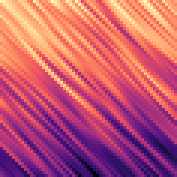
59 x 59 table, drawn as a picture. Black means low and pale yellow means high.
Grain: diagonal, down to the right. Ninth with the highest average: top left. Slope: up to the top. Lone odd cells: none. Calmest part: top left.
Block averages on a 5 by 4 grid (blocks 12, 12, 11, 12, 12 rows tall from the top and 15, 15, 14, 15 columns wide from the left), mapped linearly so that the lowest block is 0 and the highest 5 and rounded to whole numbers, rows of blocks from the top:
5 4 4 5 / 4 4 4 4 / 3 3 3 3 / 2 1 2 1 / 1 0 0 0
